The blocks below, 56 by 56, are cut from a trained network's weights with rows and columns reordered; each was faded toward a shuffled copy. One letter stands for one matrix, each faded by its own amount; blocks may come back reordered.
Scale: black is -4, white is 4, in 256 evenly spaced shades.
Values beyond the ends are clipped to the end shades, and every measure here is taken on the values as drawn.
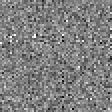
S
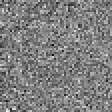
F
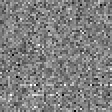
S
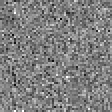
F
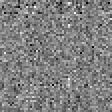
S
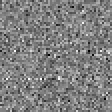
S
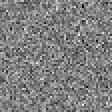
F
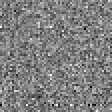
S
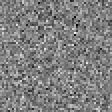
F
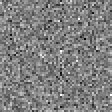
F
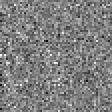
S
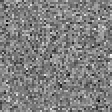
F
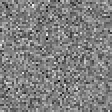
F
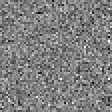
F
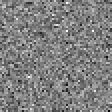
F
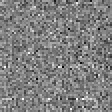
S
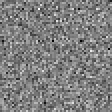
S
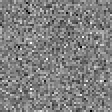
S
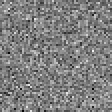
F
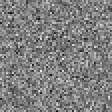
F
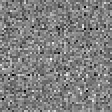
S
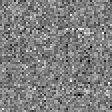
S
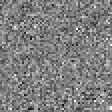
S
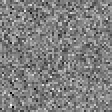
F
